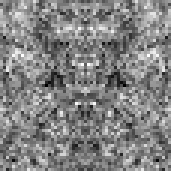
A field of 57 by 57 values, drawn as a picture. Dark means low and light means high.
On average the colour sits 50% of the way up the scale. The values follow a bell shape. There is no overall slope. No seam splits the table. It is mirror symmetric from left to right.
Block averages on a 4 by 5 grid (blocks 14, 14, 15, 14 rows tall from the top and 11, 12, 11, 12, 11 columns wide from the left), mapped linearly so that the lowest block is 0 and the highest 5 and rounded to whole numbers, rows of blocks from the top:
5 2 4 2 5 / 4 0 2 0 4 / 3 2 1 2 3 / 2 3 0 3 2
